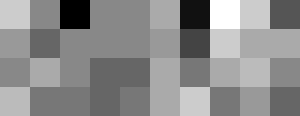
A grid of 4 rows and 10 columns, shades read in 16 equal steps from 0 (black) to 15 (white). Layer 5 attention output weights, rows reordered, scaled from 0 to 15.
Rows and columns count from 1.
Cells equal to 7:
5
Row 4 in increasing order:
6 6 7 7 7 7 9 10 11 12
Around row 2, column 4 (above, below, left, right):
8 6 8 8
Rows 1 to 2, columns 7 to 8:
1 15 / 4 12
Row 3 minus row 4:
-3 3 1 0 -1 0 -5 3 2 2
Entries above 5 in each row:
7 9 10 10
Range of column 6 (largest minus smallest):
1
